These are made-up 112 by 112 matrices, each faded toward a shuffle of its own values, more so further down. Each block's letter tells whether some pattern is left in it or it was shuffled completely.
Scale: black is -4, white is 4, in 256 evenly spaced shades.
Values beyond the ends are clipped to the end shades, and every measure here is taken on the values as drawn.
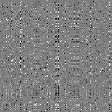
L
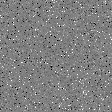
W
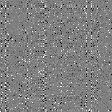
L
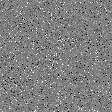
W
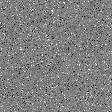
W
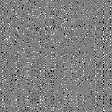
L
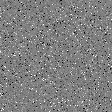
W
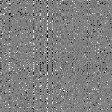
L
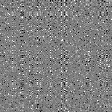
L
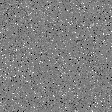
W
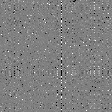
L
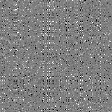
L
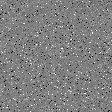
W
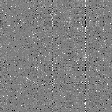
L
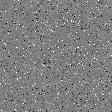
W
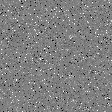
W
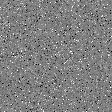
W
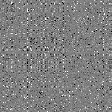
L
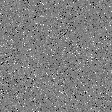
W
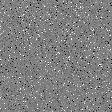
W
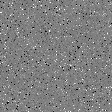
W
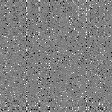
L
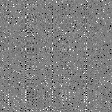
L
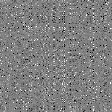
L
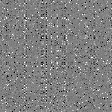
L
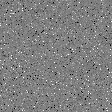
W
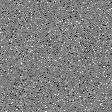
W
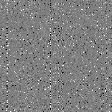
L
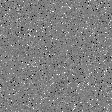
W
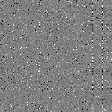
L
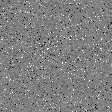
W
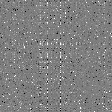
L
